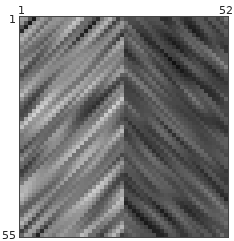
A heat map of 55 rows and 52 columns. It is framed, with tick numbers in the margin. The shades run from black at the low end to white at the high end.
It is made of 1 by 2 panels. Panel 1,1: middling, slanting up to the right, strong in contrast. Panel 1,2: low, slanting down to the right.
